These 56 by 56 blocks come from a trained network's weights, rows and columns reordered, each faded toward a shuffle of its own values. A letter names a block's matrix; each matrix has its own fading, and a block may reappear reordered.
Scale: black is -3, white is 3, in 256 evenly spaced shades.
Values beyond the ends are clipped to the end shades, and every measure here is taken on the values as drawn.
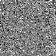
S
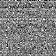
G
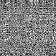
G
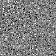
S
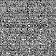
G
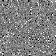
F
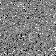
F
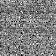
G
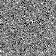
S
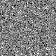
S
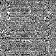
G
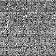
G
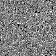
S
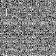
G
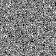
S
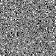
S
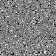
F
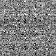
G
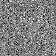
S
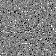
F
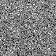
S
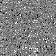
F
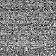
G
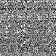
G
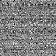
G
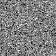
S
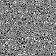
F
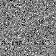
S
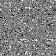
F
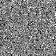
S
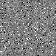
F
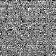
G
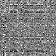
G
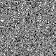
S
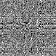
G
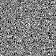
S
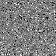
F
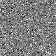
F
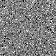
S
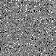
F
